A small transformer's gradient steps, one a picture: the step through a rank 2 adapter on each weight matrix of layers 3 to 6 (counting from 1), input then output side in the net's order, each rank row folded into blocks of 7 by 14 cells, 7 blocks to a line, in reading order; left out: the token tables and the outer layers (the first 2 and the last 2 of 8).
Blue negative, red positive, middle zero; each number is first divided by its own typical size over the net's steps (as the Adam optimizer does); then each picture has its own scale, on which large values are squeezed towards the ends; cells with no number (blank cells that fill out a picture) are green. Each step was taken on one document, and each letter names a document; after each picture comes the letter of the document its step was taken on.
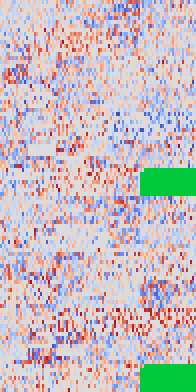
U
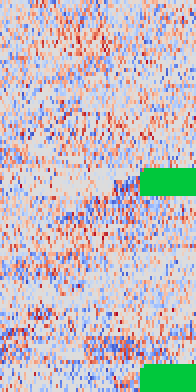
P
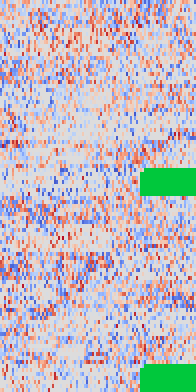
U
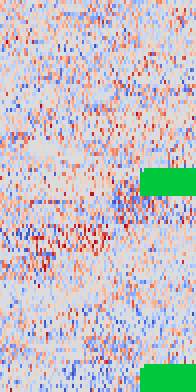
P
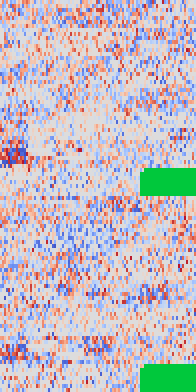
U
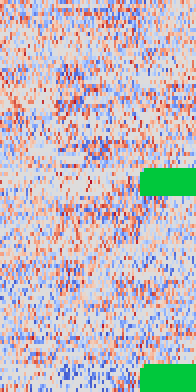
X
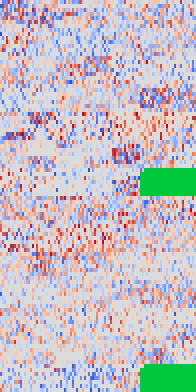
P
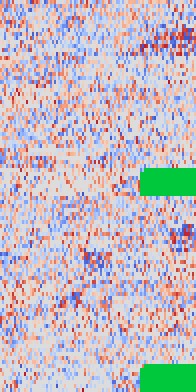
X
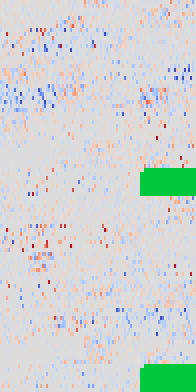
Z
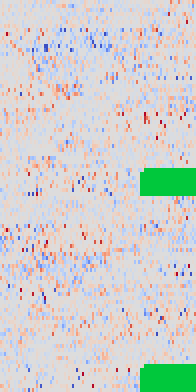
Z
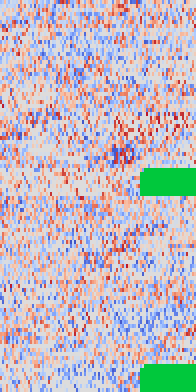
X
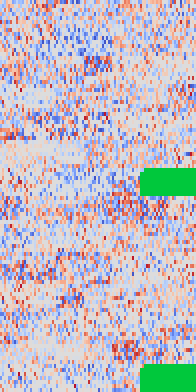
X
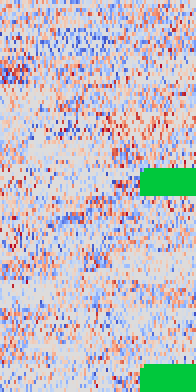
P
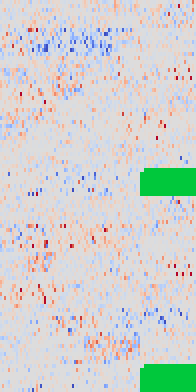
Z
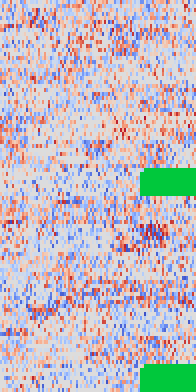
U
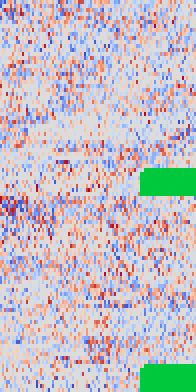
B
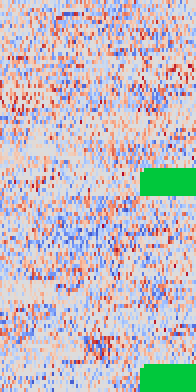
B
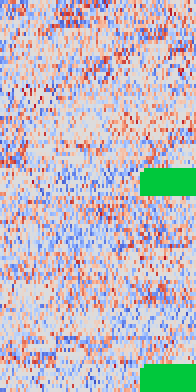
U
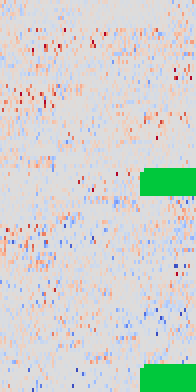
Z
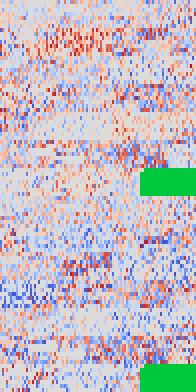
U
